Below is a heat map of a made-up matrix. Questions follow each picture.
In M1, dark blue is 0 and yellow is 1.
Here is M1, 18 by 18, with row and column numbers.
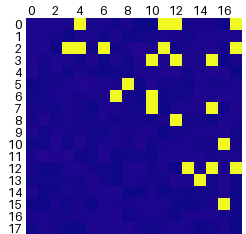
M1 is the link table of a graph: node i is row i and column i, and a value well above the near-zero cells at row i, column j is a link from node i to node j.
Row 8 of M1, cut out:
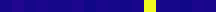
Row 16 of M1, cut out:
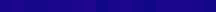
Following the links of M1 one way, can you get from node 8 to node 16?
yes
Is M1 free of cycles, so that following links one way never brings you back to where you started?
yes
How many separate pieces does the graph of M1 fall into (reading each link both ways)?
3
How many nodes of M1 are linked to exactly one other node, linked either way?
2
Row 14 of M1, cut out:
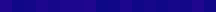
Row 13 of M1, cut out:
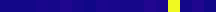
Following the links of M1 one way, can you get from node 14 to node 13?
no
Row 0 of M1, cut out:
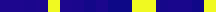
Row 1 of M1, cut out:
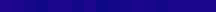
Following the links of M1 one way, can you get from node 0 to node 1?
no
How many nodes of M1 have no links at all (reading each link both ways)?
2
